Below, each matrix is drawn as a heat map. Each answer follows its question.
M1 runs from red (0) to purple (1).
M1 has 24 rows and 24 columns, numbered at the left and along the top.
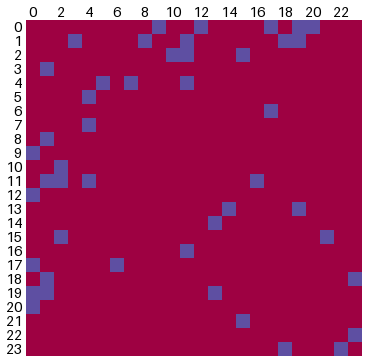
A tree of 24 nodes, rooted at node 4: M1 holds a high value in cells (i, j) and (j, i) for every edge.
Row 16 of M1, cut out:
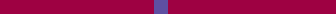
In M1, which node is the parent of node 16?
11
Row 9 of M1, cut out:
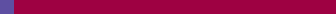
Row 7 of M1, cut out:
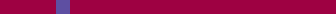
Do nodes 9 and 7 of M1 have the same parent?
no
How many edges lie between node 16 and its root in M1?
2
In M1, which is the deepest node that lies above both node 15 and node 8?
11
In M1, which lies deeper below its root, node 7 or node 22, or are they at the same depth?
node 22
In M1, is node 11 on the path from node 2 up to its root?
yes
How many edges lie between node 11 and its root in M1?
1
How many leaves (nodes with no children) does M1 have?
13
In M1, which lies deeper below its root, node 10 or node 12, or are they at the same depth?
node 12
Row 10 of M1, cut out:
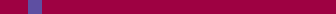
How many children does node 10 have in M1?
0
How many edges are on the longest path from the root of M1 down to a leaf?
6
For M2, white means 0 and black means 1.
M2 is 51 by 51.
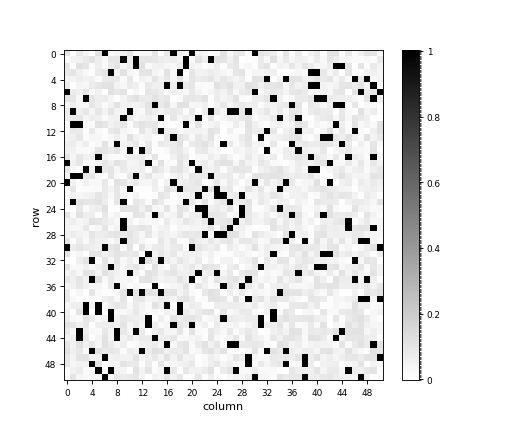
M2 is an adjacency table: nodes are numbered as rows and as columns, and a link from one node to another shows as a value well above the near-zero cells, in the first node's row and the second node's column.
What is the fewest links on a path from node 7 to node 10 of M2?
4
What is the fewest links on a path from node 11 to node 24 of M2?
5
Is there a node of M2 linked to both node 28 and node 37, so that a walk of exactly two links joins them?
no
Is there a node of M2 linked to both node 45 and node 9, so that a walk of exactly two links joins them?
yes
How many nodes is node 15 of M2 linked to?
4
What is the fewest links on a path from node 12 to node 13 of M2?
5
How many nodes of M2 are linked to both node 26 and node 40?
0
